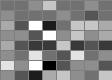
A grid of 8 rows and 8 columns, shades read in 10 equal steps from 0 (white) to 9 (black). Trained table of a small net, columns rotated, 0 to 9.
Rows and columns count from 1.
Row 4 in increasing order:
0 2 3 4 4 4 4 6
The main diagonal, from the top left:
5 5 0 0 2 1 4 2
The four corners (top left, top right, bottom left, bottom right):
5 5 4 2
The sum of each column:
28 41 31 39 34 30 36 35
